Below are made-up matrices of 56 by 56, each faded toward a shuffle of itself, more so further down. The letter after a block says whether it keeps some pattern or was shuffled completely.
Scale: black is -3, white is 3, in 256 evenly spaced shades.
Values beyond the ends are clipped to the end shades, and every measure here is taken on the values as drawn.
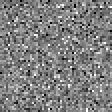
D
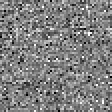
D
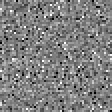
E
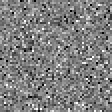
D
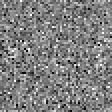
E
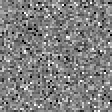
E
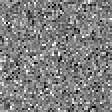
E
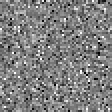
D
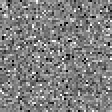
E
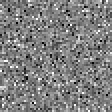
E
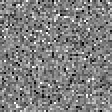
E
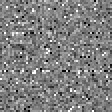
D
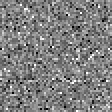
D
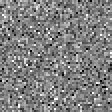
E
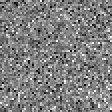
E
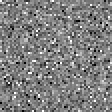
E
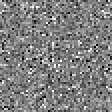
D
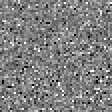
E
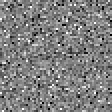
D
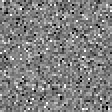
E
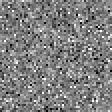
E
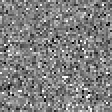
D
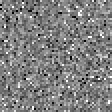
E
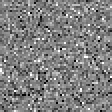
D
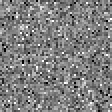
E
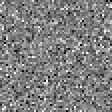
E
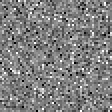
E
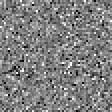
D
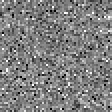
E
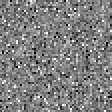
E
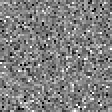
E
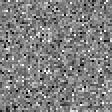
D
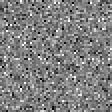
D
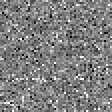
D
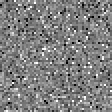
E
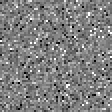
E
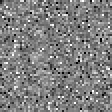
D
